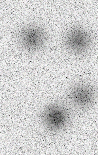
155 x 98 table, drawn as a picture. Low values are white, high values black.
On average the colour sits 20% of the way up the scale. There are four bumps. No row or column stands out. The halves do not mirror each other. Most values sit low, with a long tail of high ones.
